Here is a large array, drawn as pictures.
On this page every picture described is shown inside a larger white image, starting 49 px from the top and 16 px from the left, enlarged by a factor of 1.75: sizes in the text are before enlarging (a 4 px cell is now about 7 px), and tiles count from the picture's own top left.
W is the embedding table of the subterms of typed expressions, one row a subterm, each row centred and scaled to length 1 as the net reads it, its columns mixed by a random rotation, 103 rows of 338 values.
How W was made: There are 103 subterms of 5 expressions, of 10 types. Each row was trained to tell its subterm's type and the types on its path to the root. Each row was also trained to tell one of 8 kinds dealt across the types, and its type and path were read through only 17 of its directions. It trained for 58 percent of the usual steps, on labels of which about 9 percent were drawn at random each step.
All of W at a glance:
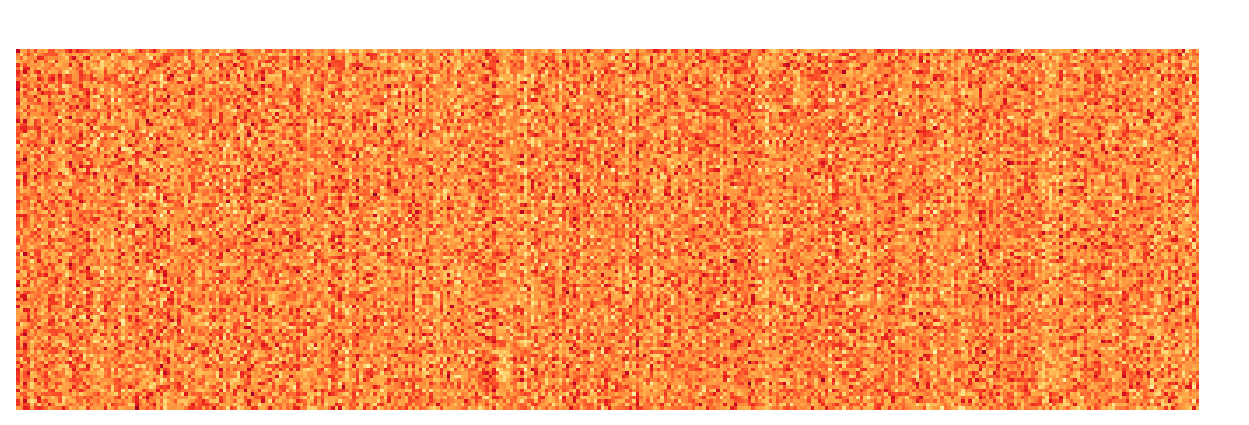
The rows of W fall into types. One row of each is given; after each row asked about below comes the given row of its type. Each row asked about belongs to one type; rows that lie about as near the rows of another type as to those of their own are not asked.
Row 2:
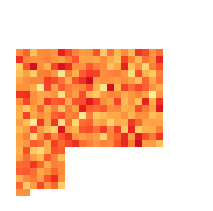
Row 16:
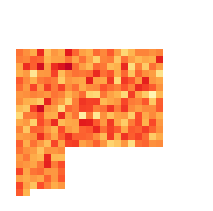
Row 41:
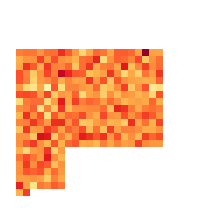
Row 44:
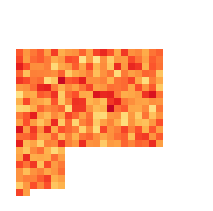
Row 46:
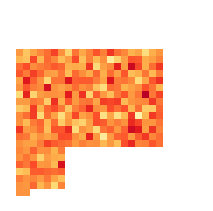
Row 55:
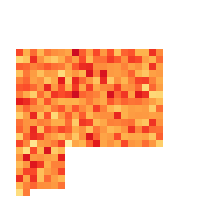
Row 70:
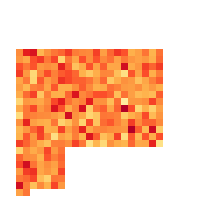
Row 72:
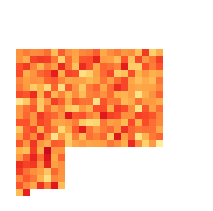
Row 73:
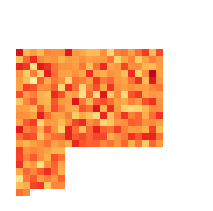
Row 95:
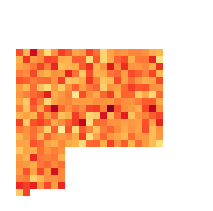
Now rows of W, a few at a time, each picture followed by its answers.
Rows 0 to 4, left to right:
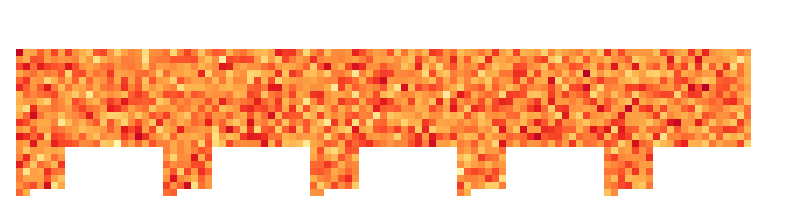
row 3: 46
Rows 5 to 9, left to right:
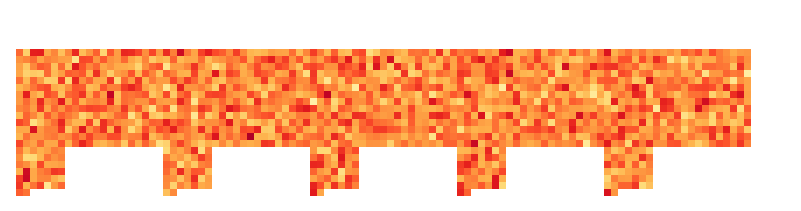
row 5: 55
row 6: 41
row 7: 73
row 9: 44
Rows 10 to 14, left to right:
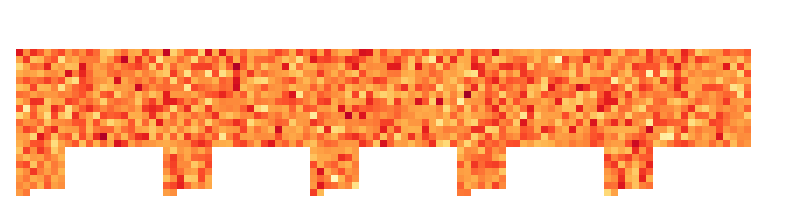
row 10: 41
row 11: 2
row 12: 2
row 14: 2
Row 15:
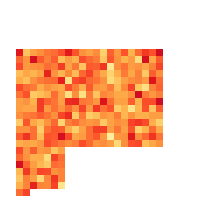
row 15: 2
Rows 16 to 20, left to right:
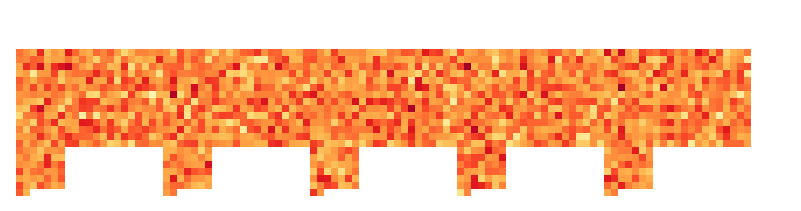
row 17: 46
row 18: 73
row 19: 72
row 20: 55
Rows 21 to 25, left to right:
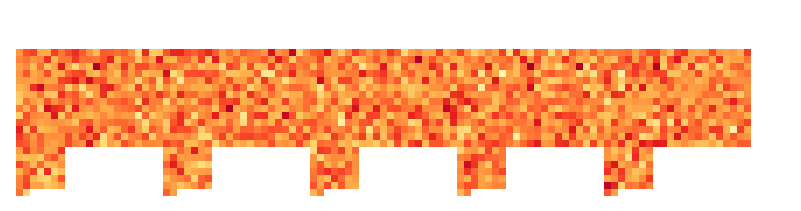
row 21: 70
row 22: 44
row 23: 41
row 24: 2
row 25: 16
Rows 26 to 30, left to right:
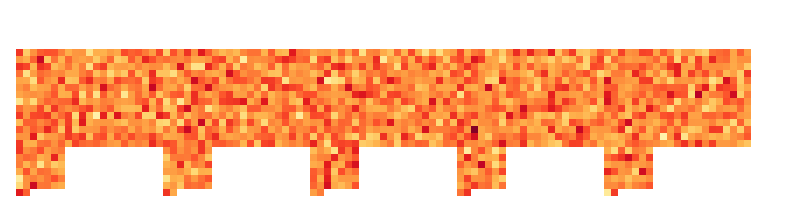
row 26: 44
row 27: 44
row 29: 55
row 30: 95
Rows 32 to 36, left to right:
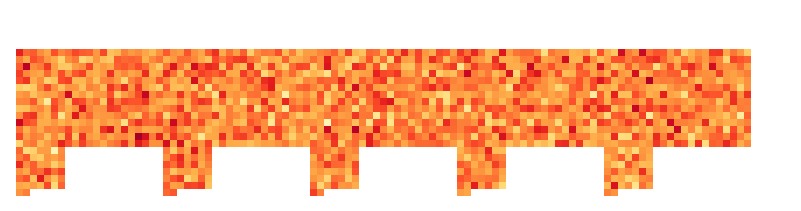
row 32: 41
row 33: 72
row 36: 95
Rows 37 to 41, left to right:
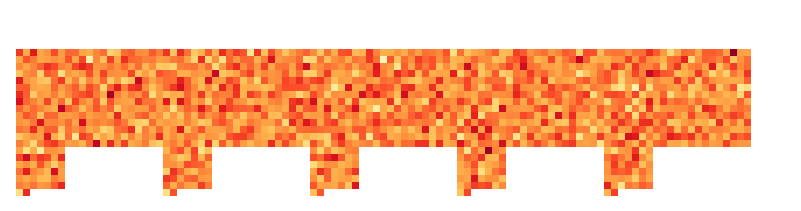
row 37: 95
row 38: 55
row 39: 95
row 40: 72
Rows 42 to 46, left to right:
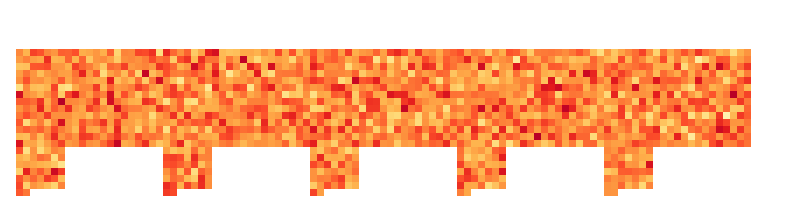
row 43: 73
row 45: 70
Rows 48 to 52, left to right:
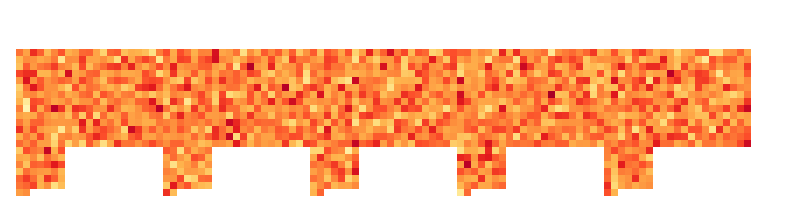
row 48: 46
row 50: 55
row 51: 41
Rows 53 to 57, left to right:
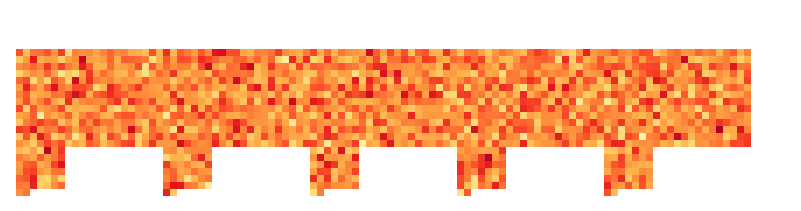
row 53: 46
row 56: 70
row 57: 46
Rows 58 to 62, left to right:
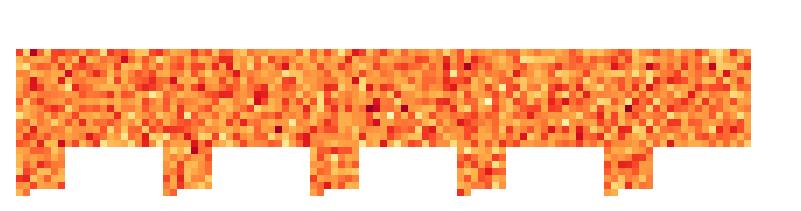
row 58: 55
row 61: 41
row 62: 70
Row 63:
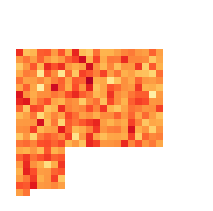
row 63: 2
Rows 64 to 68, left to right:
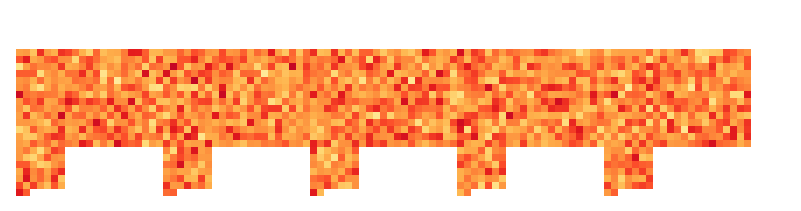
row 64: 2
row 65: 72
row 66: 16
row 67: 70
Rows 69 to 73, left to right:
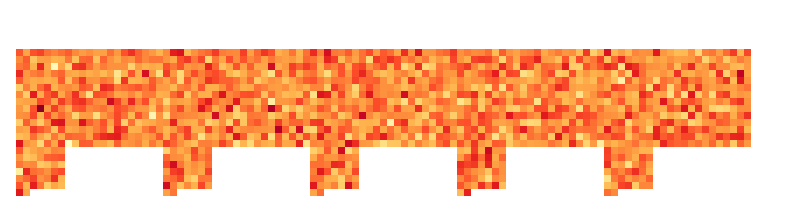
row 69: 44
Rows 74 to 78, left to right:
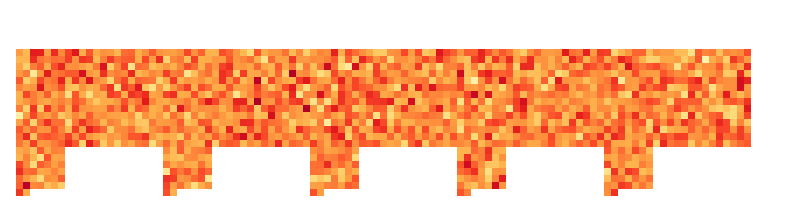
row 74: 16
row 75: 46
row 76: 44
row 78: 46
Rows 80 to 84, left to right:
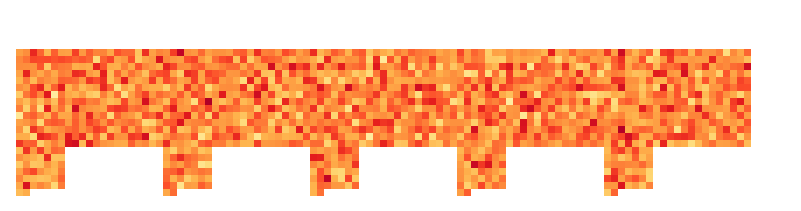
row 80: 16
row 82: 73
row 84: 55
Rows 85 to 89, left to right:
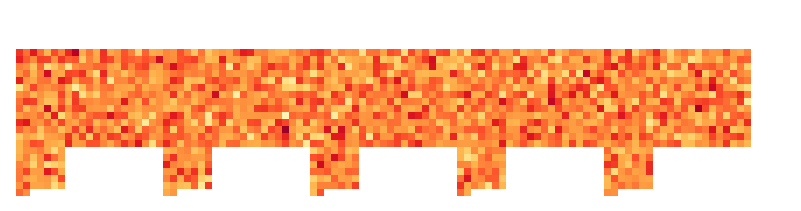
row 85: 41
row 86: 70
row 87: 41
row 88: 46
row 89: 73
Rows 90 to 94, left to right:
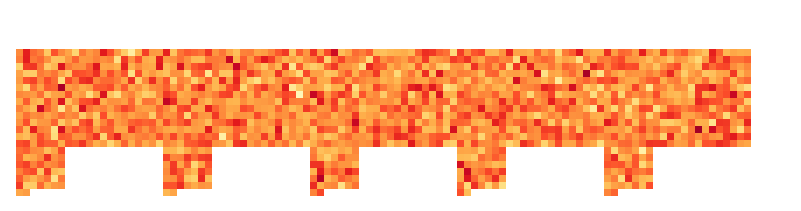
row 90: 70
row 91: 2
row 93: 2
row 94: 41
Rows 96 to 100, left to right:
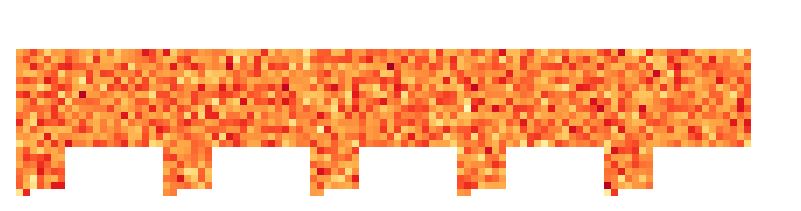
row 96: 95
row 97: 73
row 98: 70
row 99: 46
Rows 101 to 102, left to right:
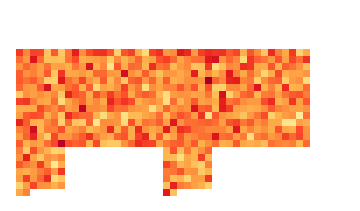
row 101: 55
